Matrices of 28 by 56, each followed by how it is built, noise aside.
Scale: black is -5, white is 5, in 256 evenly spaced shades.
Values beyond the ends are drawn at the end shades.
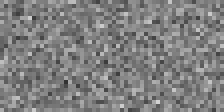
noise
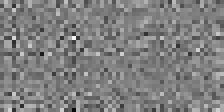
low rank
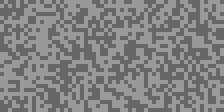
noise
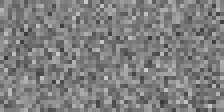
noise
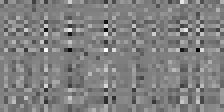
low rank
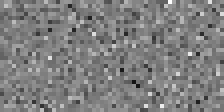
noise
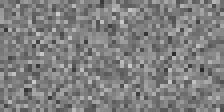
noise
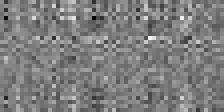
low rank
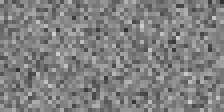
noise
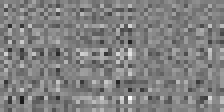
low rank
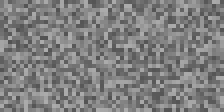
noise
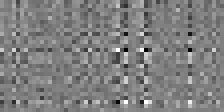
low rank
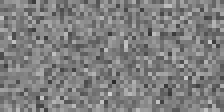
noise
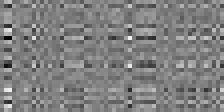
low rank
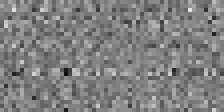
low rank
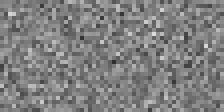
noise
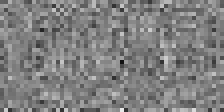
low rank
